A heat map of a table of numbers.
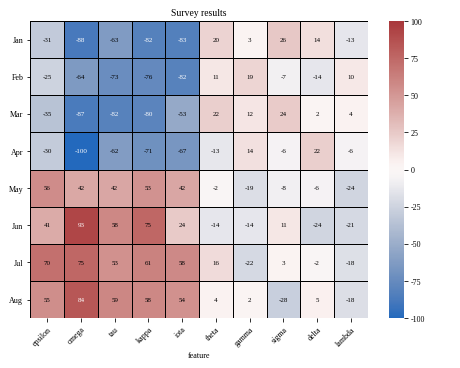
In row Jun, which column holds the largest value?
omega
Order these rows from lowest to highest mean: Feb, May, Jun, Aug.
Feb, May, Jun, Aug
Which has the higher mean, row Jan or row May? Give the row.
May
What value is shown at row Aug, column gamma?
2
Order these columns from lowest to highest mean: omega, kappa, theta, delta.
kappa, omega, delta, theta
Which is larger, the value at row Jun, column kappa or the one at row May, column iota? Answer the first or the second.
the first
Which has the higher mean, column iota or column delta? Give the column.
delta
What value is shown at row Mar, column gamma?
12
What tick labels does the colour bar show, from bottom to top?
-100, -75, -50, -25, 0, 25, 50, 75, 100
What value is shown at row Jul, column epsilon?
70
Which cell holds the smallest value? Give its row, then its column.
Apr, omega
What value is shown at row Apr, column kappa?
-71
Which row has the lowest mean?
Apr
